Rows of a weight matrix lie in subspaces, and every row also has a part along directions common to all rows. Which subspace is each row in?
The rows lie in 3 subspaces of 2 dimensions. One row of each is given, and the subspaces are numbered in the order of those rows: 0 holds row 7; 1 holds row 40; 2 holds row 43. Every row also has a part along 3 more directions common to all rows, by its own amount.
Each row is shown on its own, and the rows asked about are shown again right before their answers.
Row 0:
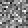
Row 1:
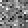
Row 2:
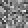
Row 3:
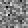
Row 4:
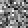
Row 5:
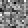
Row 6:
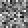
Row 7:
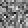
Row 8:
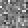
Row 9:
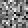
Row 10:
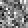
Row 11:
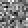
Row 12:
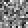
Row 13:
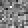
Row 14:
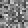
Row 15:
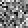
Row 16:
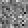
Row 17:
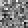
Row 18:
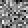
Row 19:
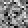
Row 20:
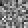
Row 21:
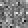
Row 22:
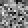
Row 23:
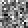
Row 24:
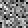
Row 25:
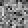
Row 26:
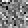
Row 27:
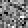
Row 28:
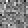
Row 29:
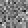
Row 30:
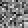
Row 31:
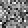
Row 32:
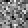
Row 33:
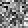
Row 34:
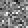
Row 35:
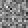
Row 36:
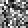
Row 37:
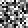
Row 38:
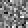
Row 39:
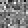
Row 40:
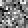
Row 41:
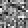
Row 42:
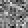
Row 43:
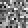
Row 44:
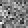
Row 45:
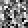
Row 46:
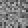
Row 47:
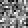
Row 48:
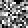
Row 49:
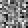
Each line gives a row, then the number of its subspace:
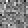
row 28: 2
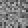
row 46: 2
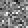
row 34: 1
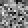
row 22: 1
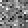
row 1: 0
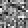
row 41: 2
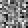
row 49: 2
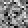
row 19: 1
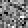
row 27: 2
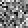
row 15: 0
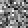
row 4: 2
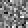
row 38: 2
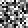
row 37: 0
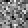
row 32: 0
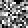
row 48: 1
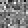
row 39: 2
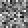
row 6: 2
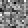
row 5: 2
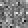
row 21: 1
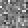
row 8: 2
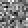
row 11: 0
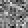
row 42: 2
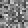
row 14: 2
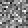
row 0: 0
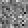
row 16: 0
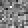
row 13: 0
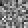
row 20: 0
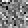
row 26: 0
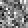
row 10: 1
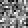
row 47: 0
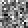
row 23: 0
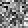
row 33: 0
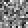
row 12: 2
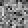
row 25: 1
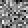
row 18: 1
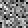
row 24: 2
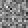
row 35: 1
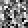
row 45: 1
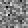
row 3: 0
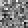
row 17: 0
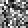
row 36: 2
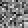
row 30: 0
